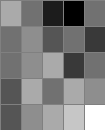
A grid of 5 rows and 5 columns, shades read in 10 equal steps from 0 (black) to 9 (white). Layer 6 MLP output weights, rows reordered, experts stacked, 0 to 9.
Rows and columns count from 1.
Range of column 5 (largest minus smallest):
7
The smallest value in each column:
3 4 1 0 2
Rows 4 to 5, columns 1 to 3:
3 6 4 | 3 5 6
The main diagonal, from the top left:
6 5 6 6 9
